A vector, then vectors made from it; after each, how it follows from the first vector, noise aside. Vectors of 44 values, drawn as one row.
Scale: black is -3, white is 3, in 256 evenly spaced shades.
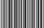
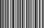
negated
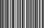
negated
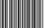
reversed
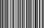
negated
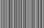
shrunk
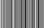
partly zeroed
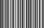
negated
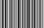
reversed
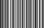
negated
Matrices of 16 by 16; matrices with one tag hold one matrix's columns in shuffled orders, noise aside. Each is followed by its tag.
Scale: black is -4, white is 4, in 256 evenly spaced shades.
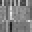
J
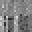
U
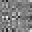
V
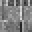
J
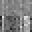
U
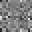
V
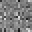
V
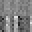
U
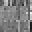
J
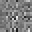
V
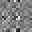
V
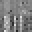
U
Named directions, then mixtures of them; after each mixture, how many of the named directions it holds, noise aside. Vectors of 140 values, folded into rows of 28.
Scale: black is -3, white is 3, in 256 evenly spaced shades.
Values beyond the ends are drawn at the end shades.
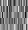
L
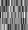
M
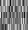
one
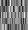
one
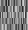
two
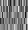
one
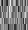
two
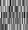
one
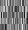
two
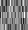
one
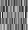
two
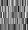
one
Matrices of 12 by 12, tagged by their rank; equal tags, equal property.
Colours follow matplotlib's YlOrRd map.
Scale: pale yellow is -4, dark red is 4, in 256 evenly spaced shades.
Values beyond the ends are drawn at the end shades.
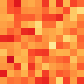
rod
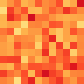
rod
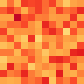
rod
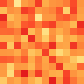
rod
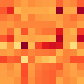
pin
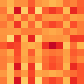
pin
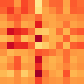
pin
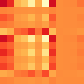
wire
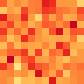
rod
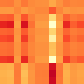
wire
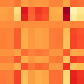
wire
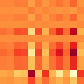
wire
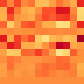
pin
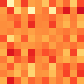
pin
